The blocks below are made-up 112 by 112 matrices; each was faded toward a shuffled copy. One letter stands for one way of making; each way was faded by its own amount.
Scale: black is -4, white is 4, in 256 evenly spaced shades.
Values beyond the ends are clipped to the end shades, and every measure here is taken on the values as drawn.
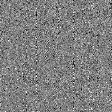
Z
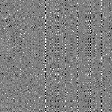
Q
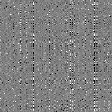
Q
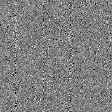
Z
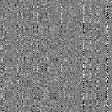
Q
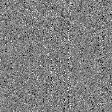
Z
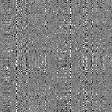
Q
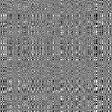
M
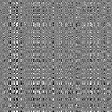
M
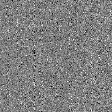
Z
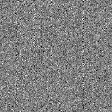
Z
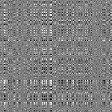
M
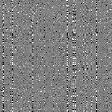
Q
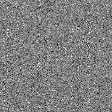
Z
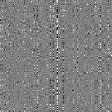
Q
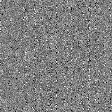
Z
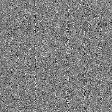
Z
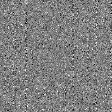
Z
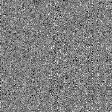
Z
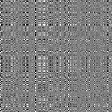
M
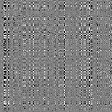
M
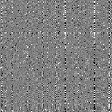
Q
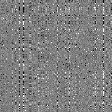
Q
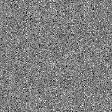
Z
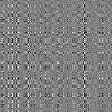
M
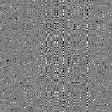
Q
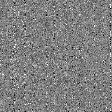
Z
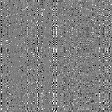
Q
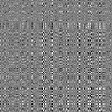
M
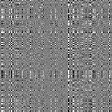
M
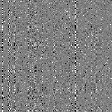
Q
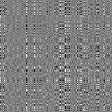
M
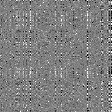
Q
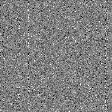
Z
